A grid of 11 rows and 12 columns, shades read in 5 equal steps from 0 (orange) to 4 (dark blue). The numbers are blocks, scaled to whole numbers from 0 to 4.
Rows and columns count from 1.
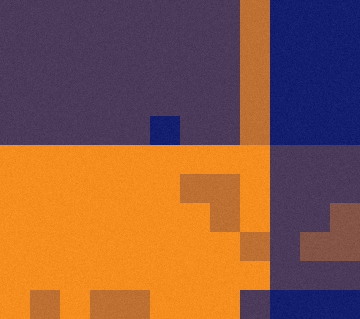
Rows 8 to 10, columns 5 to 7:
0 0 0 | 0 0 0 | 0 0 0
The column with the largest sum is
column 10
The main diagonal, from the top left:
3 3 3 3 3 0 1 1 1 3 4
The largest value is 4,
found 19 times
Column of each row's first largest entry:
10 10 10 10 6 10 10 10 10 10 10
